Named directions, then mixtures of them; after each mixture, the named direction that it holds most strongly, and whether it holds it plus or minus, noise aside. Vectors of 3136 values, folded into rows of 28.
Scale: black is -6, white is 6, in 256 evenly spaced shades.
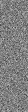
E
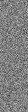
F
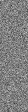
F, minus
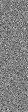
E, plus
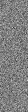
E, minus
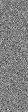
E, plus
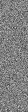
E, minus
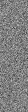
F, plus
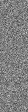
F, minus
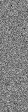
F, minus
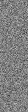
F, plus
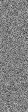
F, plus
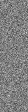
F, minus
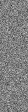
F, minus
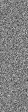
F, minus
